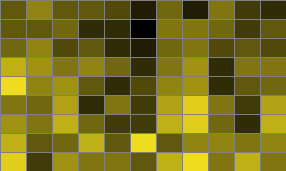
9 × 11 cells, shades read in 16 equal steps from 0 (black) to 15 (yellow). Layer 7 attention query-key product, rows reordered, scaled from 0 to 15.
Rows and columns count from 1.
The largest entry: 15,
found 3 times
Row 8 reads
12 6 7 12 6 15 6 9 9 8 9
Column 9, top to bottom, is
8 7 5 3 3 8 7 9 8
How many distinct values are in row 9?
7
